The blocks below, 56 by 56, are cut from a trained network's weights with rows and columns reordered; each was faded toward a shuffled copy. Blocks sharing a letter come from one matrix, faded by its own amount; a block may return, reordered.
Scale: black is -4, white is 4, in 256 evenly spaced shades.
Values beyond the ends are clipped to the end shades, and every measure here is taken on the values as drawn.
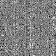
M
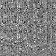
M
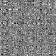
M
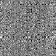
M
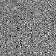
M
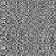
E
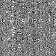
M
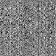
M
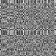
E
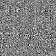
M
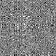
M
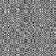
E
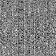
M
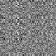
E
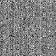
M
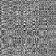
E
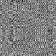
E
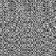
E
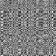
E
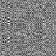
E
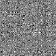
M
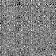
M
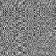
E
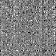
M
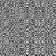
E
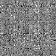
M
